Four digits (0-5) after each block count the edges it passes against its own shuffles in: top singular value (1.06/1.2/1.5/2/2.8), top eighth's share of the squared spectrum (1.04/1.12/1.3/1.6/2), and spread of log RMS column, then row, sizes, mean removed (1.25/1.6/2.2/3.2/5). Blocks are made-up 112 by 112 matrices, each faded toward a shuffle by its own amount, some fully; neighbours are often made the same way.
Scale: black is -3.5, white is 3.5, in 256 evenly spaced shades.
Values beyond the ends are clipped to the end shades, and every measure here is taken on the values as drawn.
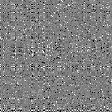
5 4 2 3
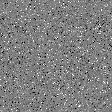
2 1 0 0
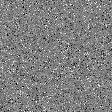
0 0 0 0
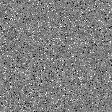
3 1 0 0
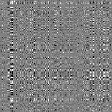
5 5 4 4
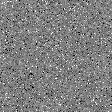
2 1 0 0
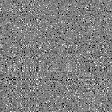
4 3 2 2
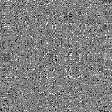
4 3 2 2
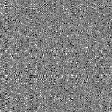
4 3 2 2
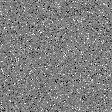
1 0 0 0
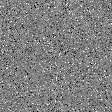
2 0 0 0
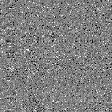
4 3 2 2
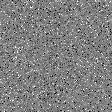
0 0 0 0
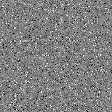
3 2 1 1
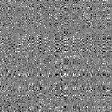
5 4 3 3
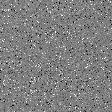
2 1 0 0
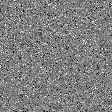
0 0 0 0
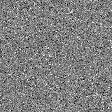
2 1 0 0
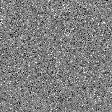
3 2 0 0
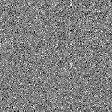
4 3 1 1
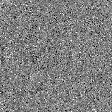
3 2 0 1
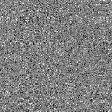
4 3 1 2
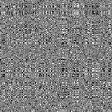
5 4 3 3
